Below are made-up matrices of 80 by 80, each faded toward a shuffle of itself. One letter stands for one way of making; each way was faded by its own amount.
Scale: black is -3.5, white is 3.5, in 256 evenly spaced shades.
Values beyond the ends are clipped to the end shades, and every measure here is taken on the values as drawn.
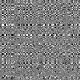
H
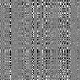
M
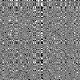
H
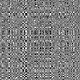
H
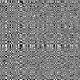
H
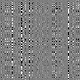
M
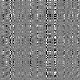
M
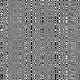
M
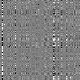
M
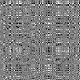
H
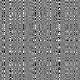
M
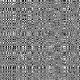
H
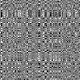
H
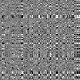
H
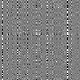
M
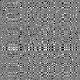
H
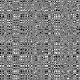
H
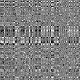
H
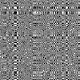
H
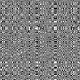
H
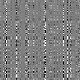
M
